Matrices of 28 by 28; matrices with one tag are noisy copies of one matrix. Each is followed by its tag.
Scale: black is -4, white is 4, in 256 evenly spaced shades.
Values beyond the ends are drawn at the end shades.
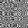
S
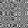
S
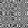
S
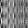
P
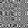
S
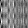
P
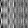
P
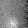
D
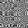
S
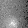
D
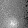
D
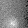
D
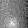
D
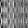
P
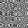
S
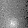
D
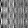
P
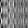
P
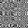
S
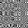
S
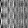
P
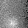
D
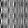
P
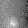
D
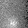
D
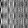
P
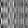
P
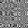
S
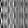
P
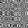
S
